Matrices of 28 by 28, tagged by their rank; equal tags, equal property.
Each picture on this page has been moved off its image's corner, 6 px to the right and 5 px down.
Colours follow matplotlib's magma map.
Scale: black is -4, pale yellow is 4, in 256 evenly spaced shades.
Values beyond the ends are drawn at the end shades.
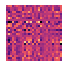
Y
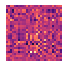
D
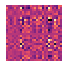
Y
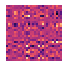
Y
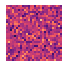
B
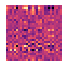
Y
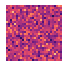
B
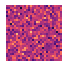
B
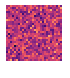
B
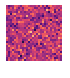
B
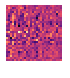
D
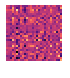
D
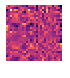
D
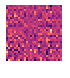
D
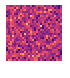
B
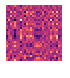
Y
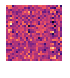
D
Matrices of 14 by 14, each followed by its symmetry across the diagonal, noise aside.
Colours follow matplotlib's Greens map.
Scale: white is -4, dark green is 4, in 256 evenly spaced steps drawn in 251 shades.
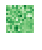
antisymmetric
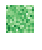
antisymmetric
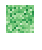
neither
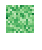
neither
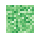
neither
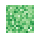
neither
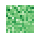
antisymmetric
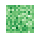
antisymmetric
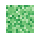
antisymmetric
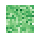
neither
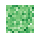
antisymmetric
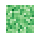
antisymmetric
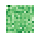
antisymmetric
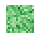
neither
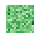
neither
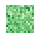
neither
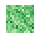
antisymmetric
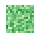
neither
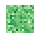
neither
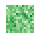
neither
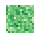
neither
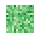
antisymmetric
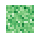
antisymmetric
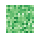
antisymmetric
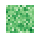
neither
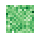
antisymmetric
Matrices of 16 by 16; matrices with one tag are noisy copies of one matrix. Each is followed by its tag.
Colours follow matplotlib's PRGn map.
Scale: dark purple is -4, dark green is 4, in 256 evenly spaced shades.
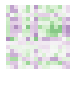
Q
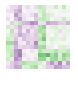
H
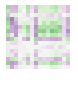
Q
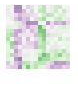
H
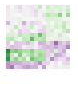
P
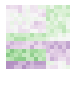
P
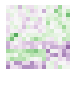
P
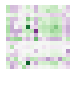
Q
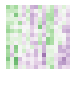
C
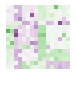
H
